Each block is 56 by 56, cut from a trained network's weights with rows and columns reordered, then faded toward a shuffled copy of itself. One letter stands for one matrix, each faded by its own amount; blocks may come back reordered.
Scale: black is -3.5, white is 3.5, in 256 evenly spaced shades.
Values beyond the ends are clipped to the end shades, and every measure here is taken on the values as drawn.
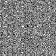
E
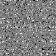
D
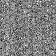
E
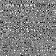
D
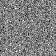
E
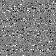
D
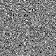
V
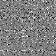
D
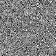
V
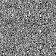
V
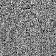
E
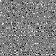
D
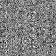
E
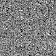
V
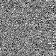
V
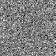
V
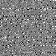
D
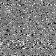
D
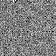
E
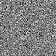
V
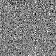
V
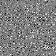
D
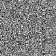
V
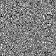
V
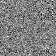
V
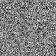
V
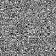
V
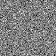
V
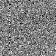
V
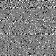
D
